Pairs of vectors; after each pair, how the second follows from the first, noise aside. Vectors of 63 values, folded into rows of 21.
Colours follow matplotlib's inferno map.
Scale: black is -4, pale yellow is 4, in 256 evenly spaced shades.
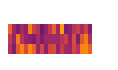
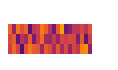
sign-scrambled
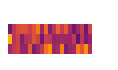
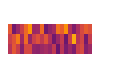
wrapped around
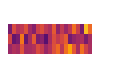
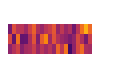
sign-scrambled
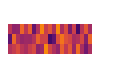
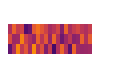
wrapped around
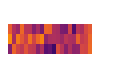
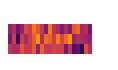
wrapped around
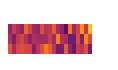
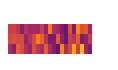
wrapped around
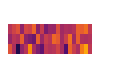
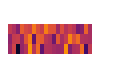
sign-scrambled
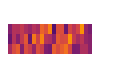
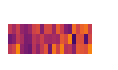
wrapped around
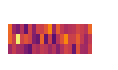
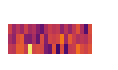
wrapped around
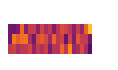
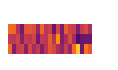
wrapped around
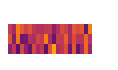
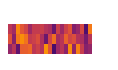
sign-scrambled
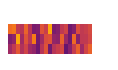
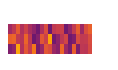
wrapped around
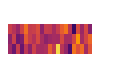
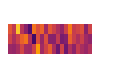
wrapped around
